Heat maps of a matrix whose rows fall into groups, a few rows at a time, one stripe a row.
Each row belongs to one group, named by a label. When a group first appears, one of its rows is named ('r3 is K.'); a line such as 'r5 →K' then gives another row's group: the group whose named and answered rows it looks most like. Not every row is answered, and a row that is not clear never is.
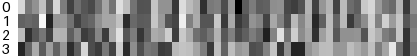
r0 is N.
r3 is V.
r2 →N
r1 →N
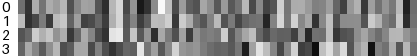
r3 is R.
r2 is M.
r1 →N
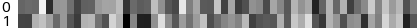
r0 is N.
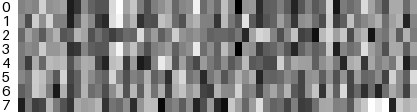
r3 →M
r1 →M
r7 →R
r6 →V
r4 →M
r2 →R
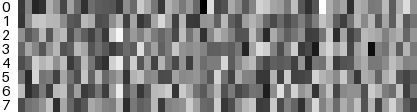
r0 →R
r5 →V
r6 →N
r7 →V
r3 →R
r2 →N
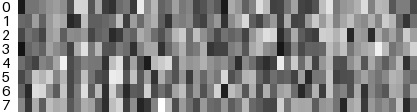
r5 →M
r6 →V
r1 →V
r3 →R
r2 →R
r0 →R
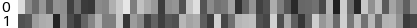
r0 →N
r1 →V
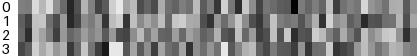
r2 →V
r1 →V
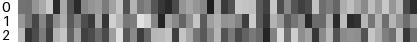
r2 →N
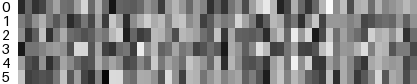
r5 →N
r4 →N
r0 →R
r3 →R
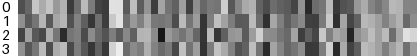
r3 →N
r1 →N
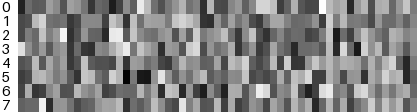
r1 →V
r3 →N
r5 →M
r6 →R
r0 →R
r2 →M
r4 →V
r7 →N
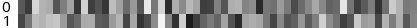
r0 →V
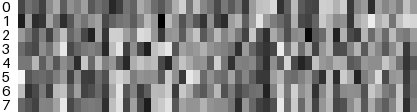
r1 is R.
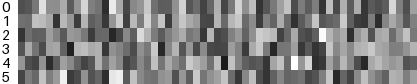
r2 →R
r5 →M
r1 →V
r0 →V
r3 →R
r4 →N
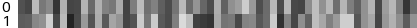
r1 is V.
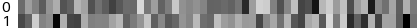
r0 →R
